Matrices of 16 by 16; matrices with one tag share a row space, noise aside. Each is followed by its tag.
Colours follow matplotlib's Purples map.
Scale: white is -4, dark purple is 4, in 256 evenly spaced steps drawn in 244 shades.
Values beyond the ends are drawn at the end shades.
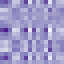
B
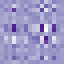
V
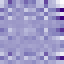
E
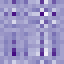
V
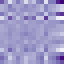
E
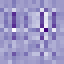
V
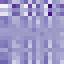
B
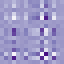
V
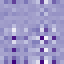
V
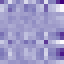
E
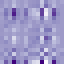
V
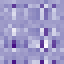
V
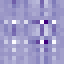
V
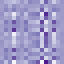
V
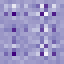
V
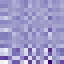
B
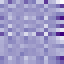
E
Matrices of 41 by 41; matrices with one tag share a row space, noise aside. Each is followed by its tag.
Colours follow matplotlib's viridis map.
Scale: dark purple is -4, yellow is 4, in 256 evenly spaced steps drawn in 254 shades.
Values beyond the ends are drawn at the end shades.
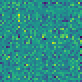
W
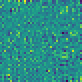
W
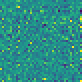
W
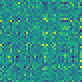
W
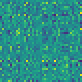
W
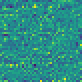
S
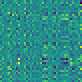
W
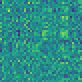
W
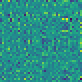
W
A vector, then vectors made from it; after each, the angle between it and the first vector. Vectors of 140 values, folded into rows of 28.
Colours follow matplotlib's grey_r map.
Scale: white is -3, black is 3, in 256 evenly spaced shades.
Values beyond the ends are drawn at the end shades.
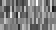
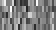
partly aligned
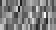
partly aligned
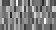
partly opposed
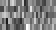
orthogonal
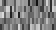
nearly opposite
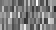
partly aligned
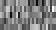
nearly opposite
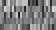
nearly opposite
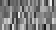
partly aligned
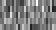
nearly parallel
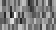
partly opposed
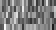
partly opposed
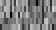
nearly opposite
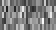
orthogonal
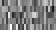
orthogonal
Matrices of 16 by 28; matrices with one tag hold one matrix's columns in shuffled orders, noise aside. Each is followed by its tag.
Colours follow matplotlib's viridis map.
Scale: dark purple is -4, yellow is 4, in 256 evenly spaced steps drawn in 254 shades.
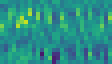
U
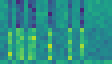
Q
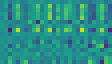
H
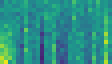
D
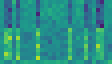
Q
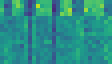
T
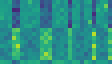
Q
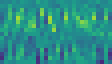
U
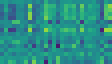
H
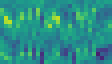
U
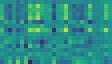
H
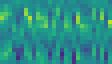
U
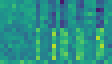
Q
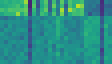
T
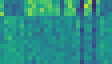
T
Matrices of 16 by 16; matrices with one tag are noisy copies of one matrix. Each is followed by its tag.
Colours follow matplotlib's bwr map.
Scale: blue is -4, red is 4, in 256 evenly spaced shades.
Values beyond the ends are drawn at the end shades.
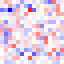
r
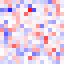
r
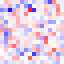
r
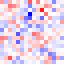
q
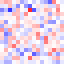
r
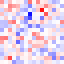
q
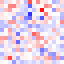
q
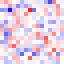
r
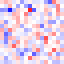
r
